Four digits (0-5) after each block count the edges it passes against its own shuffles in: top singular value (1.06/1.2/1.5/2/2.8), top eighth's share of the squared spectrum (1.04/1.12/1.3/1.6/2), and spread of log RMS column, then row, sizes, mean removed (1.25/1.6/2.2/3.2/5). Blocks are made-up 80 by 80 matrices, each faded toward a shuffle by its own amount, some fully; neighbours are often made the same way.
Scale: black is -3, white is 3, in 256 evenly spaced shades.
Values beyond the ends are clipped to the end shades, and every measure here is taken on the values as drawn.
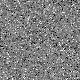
0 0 0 0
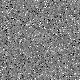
0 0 0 0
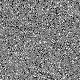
0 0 0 0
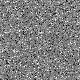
2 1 0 0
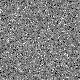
2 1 0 0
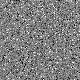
1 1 0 0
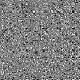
4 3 2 1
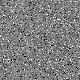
2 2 0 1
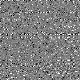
3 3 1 2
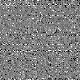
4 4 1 3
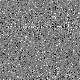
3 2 0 2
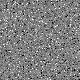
0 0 0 0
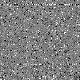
3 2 0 2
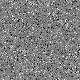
2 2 0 0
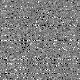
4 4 1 3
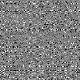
4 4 1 3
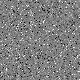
0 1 0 0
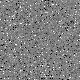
0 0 0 0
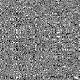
4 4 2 2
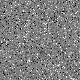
1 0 0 0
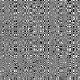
5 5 4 3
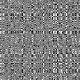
5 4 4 3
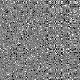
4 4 2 2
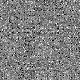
3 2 0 1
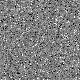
0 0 0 0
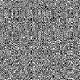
4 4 2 2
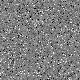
1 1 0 0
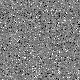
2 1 0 0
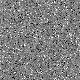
1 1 0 0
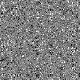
3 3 2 1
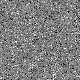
1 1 1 0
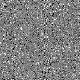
3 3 2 1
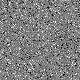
0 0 0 0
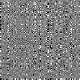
4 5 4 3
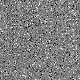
2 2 1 0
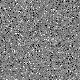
2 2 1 0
